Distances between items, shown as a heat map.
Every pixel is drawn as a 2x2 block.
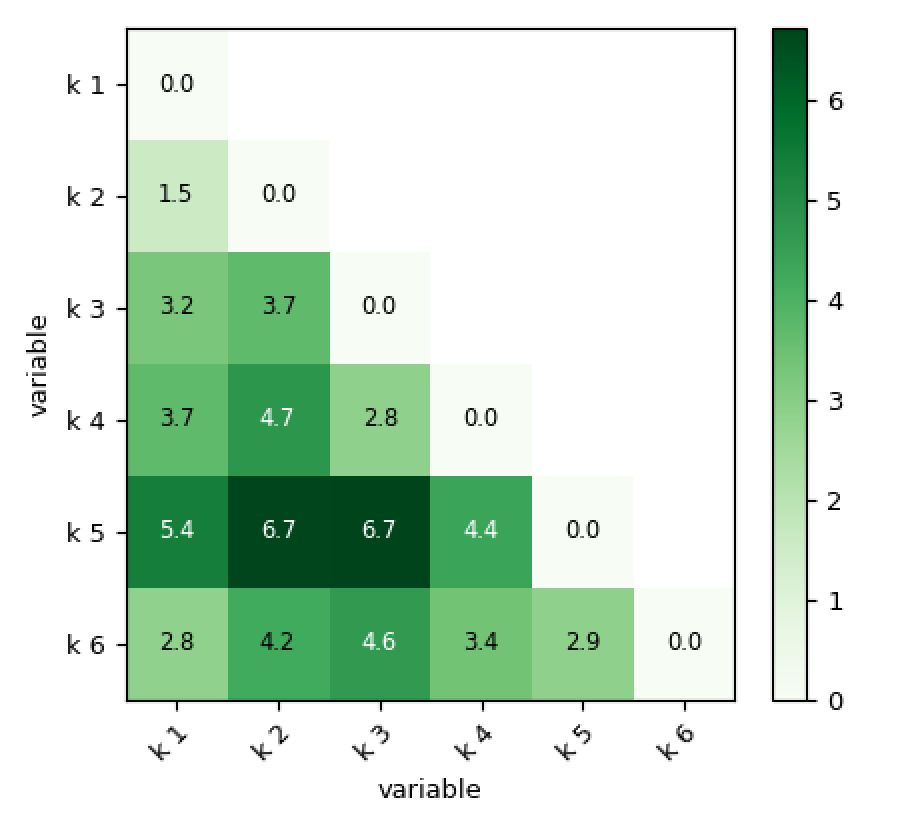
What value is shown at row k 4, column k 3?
2.8
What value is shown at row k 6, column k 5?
2.9
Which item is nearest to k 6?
k 1
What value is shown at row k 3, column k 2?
3.7
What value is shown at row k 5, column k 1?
5.4
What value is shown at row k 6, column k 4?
3.4
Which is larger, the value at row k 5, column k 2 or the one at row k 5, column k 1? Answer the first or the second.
the first
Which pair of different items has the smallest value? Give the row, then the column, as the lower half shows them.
k 2, k 1
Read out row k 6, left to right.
2.8 4.2 4.6 3.4 2.9 0.0
